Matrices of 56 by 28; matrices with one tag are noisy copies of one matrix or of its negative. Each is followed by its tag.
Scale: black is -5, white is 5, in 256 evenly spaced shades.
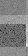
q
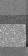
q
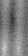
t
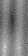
t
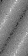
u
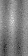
t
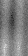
t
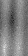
t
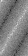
u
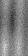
t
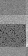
q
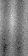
t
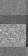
q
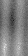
t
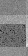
q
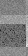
q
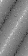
u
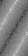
u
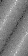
u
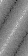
u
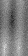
t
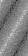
u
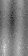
t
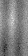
t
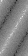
u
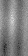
t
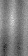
t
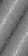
u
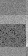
q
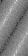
u
